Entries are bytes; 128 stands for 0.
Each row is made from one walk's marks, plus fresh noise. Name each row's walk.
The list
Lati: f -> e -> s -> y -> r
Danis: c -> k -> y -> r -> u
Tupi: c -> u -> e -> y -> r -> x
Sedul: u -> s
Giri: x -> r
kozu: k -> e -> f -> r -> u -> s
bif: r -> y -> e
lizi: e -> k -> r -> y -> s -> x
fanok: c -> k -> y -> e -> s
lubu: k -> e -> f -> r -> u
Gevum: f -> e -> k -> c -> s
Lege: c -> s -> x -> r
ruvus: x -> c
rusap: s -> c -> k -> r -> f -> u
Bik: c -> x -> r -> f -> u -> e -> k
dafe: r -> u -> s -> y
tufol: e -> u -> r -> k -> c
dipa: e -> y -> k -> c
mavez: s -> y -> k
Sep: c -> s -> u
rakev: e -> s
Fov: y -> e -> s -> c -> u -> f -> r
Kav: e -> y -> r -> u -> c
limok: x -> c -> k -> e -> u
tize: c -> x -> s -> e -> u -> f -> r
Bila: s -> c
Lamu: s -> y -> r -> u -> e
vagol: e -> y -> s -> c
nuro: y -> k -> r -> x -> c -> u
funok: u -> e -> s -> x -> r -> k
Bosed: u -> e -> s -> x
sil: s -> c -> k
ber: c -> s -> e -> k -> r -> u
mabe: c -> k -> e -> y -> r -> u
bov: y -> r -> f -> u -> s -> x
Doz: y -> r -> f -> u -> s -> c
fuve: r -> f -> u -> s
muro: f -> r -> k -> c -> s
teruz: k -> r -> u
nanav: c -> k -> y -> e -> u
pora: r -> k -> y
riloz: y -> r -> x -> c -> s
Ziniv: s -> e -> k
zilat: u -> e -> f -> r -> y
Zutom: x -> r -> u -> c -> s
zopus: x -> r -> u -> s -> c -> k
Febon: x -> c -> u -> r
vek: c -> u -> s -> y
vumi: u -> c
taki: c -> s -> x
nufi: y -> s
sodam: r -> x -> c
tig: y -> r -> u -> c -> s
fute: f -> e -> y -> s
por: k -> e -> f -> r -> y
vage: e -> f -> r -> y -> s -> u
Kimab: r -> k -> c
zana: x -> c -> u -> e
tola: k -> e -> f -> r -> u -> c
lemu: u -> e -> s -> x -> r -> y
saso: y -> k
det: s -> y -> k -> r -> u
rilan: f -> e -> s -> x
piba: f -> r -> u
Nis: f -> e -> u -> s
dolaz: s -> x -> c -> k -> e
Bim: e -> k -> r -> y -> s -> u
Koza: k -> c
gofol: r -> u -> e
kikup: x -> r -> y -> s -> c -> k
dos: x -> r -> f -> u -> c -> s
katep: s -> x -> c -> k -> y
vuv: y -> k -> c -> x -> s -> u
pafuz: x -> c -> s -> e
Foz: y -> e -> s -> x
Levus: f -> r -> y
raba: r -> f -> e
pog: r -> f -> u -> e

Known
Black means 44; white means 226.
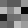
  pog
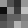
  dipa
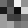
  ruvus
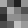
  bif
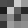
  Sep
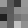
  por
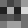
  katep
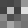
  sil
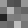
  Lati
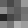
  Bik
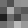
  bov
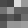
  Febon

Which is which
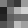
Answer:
pora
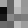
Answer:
Levus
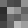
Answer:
mabe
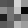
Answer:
piba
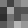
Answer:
Tupi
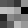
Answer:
gofol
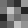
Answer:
Lamu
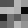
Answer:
fuve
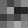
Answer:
zana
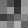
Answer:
Gevum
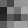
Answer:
nuro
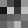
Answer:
fanok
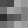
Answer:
rusap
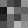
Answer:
nanav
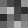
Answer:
lemu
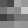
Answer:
muro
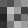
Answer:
dafe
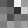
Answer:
sodam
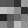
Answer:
kozu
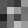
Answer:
det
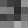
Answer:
limok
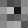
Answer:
pafuz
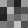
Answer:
fute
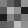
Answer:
vage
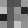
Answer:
raba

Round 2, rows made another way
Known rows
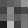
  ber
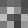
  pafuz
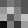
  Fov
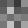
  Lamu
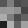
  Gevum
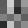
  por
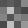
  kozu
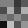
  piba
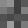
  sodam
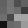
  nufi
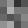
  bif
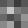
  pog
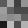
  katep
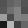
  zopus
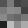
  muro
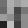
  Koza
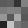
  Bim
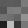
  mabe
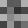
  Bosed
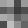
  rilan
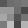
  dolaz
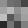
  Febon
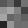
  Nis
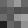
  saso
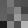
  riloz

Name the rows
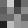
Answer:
Levus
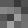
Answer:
fuve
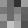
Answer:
lizi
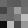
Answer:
Danis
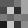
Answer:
lubu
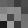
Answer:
Zutom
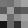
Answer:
vumi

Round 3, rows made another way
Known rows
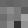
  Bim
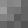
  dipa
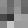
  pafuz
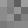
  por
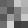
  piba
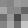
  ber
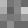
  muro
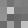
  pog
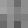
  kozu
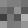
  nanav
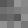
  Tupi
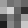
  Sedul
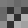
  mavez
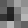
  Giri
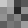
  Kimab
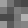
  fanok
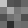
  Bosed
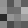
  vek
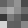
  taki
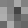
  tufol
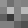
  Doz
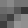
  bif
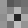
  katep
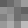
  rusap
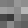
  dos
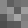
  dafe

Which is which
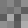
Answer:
Danis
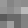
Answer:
zopus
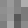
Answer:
lubu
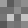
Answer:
Lati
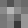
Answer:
vage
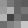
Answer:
raba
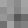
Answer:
tola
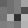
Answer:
det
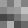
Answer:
Zutom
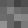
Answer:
lizi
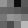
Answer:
pora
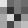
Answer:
Ziniv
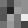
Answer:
Levus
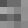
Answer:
tize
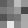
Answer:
zana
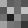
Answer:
riloz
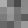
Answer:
funok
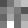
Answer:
Febon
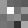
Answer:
fuve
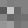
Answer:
nuro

